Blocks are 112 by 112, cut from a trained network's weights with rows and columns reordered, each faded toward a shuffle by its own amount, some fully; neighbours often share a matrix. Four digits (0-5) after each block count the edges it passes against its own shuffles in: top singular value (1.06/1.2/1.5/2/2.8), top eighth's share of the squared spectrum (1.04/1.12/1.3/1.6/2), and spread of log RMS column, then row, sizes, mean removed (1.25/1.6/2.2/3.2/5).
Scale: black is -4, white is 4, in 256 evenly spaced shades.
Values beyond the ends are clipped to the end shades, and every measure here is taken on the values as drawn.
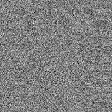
4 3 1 1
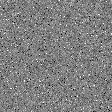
0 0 0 0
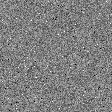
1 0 0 0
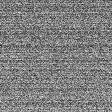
4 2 0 0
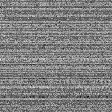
5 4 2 3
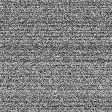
4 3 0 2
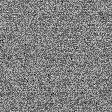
2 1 0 0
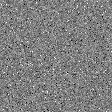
1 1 0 0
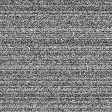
5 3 0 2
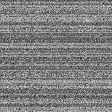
5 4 1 2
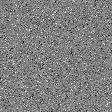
0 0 0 0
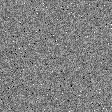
0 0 0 0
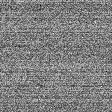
4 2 0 0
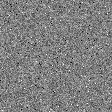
1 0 0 0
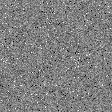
2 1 0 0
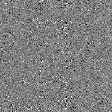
4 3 2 2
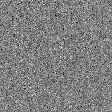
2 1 0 0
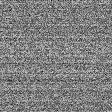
3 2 0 0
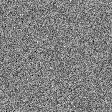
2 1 0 0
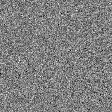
2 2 0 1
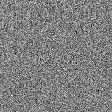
3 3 0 1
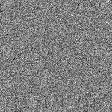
2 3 0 1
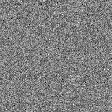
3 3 0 1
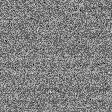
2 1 0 0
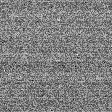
3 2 0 0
